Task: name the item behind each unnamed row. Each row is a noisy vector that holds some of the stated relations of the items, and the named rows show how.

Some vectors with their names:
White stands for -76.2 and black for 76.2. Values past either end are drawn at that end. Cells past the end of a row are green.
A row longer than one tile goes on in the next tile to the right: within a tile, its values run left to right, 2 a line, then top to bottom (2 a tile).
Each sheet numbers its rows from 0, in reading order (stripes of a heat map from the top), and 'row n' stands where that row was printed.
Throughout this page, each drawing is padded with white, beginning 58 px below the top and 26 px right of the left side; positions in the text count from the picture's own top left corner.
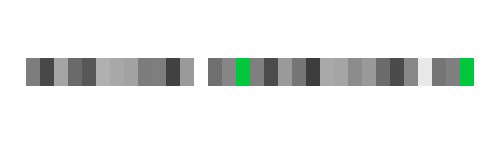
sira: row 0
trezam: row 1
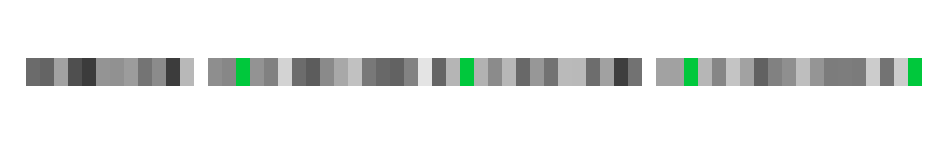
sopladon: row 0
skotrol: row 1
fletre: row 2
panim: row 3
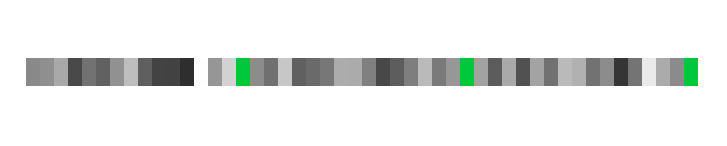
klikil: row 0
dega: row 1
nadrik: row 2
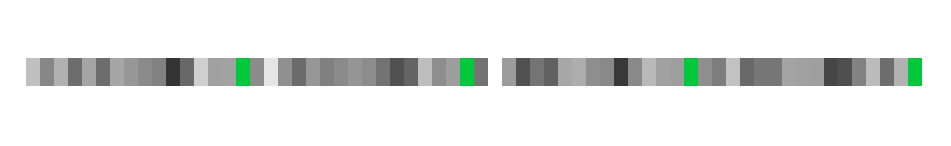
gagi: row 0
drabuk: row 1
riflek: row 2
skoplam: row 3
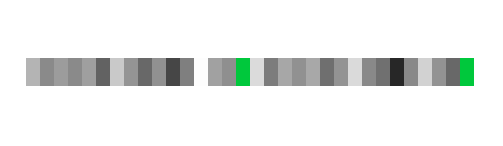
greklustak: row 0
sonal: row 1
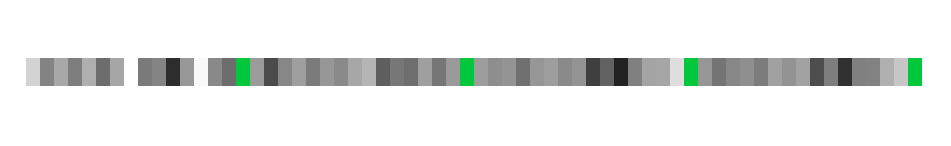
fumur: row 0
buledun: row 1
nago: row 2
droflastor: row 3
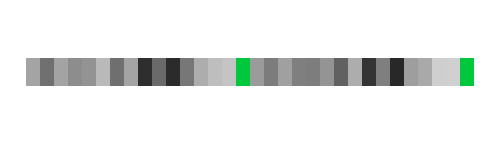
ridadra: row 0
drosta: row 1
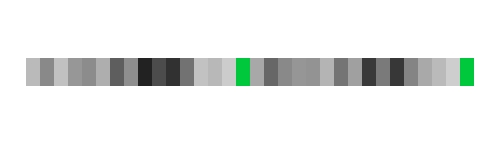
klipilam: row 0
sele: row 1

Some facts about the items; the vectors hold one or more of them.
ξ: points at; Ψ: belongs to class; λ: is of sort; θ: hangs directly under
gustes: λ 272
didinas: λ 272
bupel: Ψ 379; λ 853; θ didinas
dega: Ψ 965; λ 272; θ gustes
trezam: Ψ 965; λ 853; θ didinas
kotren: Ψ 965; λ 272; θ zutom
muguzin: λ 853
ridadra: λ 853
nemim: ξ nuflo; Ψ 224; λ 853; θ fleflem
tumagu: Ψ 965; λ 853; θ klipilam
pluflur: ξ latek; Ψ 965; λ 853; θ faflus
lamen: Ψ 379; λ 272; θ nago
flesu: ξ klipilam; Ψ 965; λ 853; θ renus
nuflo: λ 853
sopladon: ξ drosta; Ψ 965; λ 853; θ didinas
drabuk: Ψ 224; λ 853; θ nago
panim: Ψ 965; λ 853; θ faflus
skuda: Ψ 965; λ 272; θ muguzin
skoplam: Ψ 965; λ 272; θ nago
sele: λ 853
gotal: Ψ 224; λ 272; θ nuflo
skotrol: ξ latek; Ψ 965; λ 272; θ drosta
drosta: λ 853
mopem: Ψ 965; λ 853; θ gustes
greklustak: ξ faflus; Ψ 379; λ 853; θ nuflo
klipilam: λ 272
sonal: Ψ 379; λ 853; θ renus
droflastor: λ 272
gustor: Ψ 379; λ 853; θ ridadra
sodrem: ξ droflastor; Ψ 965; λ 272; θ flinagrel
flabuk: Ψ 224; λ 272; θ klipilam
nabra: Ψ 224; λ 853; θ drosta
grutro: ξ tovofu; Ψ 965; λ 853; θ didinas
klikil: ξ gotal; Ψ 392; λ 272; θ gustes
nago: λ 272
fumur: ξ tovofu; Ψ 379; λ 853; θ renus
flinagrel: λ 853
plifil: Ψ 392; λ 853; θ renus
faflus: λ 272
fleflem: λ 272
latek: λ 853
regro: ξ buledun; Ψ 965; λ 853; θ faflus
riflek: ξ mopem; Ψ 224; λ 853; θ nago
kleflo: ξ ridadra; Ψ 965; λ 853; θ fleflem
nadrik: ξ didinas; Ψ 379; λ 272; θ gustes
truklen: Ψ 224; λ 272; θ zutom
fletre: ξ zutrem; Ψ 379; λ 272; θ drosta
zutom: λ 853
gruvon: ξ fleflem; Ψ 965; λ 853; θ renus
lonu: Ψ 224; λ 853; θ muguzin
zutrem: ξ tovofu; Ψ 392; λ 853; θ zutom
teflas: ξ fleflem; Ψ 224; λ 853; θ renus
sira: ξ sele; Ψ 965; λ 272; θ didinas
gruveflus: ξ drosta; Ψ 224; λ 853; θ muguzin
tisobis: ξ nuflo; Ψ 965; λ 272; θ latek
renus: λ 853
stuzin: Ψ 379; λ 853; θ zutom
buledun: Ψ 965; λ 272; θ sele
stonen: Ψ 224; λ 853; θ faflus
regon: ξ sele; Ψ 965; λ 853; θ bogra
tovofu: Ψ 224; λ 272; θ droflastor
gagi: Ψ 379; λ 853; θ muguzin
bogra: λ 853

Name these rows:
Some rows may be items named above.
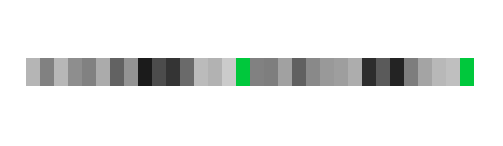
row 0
klipilam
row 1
gustes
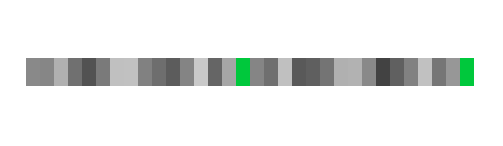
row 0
sodrem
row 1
dega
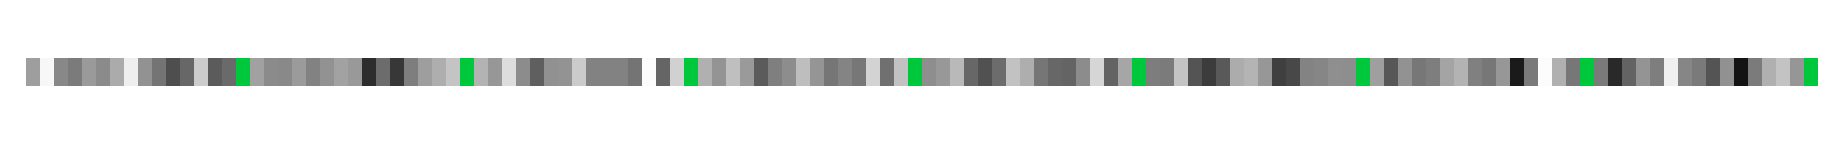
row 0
teflas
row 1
nuflo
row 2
pluflur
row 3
panim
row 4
tisobis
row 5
mopem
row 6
bupel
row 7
didinas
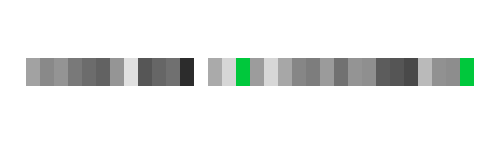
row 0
zutrem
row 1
gotal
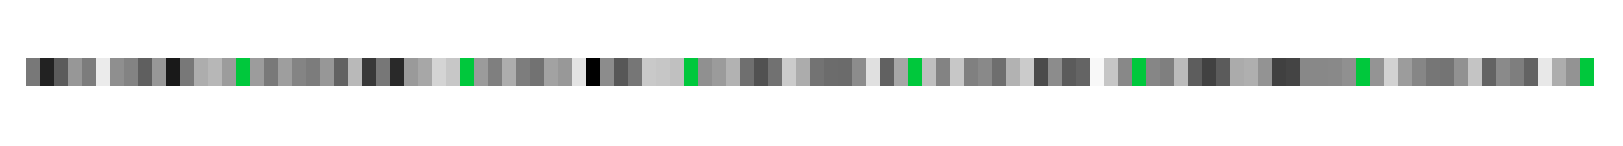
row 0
didinas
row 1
drosta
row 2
zutom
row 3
tisobis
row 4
stuzin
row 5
mopem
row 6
truklen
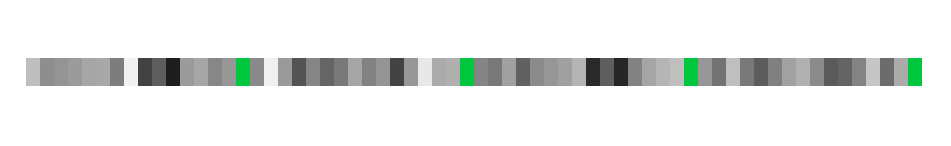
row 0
renus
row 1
gruveflus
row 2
gustes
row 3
tumagu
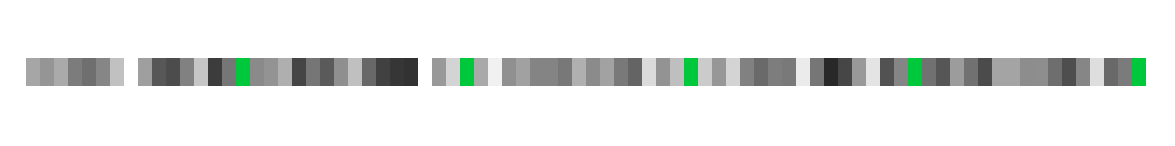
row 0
gruvon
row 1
klikil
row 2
stonen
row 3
flesu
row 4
trezam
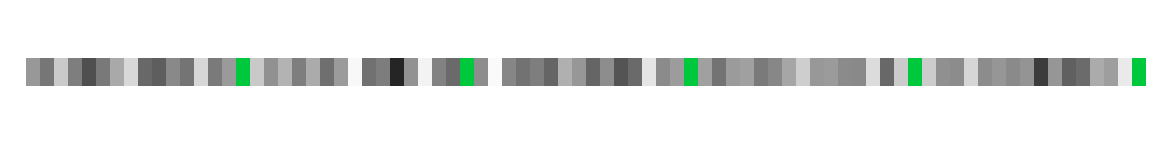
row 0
kotren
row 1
fumur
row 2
nemim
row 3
regro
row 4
faflus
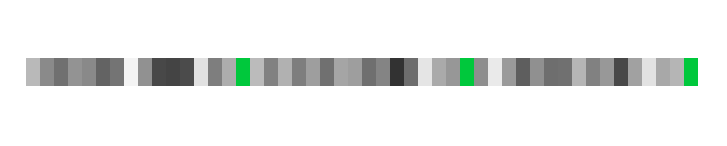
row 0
plifil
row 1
gustor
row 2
gruveflus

